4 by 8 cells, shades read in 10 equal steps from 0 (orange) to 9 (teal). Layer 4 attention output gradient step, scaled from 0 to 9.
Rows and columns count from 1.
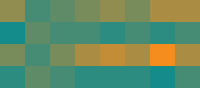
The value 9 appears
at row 2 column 1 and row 4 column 7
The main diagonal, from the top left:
4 6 5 8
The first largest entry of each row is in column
2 1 2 7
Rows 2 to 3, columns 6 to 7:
7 8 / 3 0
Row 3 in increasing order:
0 2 3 3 3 5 5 7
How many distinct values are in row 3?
5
